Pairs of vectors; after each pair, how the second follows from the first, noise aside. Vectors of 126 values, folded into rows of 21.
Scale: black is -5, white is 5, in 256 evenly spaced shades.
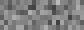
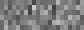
sign-scrambled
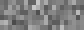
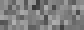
negated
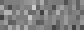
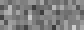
sign-scrambled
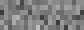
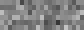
sign-scrambled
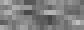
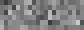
sign-scrambled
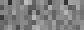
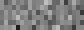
reversed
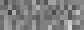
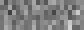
copied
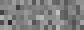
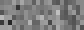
copied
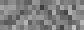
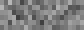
reversed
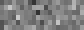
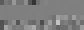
partly zeroed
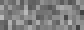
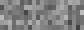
sign-scrambled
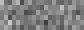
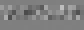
partly zeroed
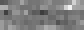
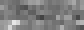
reversed
